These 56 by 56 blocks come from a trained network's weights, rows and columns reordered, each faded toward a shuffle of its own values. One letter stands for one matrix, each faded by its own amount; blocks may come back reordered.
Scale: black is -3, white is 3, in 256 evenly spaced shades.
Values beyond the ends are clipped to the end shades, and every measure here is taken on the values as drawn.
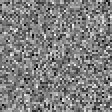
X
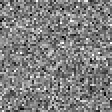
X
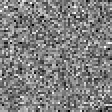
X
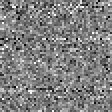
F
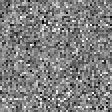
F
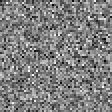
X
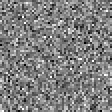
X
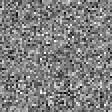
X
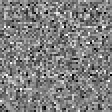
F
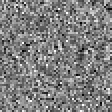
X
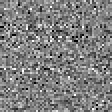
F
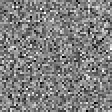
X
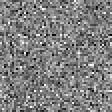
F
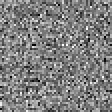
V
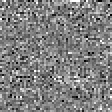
F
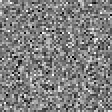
X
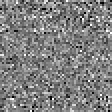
F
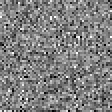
F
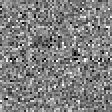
F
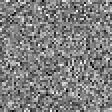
X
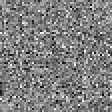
F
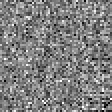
V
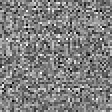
V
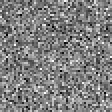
X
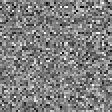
V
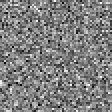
X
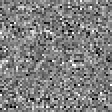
F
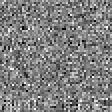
V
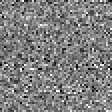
F
